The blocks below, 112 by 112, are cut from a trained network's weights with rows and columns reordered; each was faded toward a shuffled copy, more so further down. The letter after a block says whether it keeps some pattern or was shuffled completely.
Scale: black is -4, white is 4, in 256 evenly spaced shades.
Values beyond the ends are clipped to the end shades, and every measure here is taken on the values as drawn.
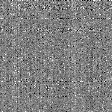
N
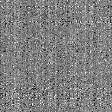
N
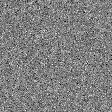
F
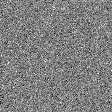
F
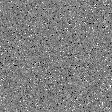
F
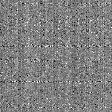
N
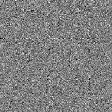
N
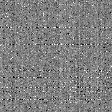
N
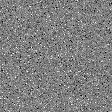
F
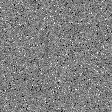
F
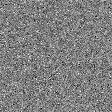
F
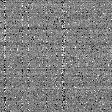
N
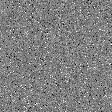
F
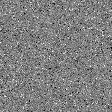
F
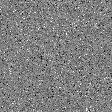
F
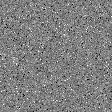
F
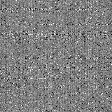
N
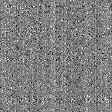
N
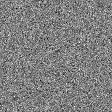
F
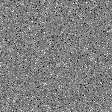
F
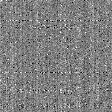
N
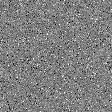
F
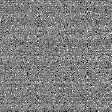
N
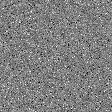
F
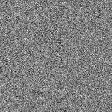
N
